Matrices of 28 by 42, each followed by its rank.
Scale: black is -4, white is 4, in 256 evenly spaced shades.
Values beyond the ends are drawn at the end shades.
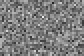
full rank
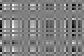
one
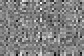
five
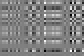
one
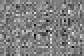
five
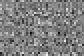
five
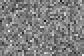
full rank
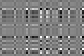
one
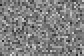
full rank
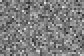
full rank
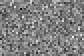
full rank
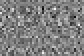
five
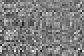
five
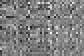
five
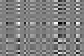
one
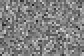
full rank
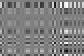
one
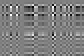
one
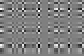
one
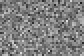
full rank
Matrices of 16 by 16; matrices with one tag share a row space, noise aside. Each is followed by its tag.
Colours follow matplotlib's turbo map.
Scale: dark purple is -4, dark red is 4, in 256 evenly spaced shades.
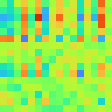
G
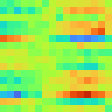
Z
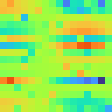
Z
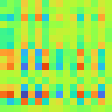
G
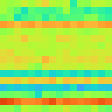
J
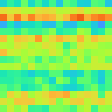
J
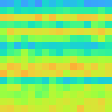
J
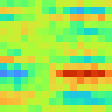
Z
